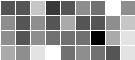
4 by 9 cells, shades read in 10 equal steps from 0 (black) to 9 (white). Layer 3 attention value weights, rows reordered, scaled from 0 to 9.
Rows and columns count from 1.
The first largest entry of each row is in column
8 9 9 4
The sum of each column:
19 14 25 18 17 17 11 23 28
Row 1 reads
3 3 7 2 3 5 4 9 5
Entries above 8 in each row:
1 0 0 1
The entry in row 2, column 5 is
6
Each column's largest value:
6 5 8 9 6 5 4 9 8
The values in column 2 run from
3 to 5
